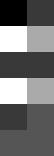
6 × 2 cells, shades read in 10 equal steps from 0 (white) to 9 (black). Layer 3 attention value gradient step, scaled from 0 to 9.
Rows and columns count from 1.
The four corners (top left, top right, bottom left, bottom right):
9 7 6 6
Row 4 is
0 3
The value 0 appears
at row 2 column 1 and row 4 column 1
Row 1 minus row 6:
3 1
